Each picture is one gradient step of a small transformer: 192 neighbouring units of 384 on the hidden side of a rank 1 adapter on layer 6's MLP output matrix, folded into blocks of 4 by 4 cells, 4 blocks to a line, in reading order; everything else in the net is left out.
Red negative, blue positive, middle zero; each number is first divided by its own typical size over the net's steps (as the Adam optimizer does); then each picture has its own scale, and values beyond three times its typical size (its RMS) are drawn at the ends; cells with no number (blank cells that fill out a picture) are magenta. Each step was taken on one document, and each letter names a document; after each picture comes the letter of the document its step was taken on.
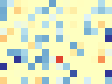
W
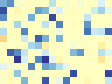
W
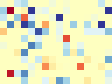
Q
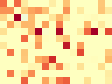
Q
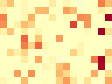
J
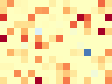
J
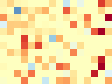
J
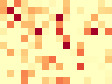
Q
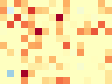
Q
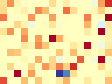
J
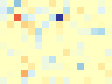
Q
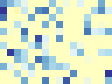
W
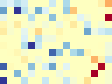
J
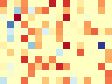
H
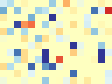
W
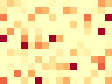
J
